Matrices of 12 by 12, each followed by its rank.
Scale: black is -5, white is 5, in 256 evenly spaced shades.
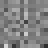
two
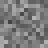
full rank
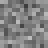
full rank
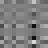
one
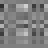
one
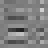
two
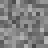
full rank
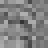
two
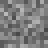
full rank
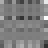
one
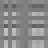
one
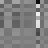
one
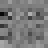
two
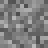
full rank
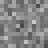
full rank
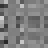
two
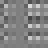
one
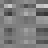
one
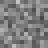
full rank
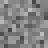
full rank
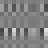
one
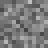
full rank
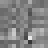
two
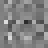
two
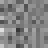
two
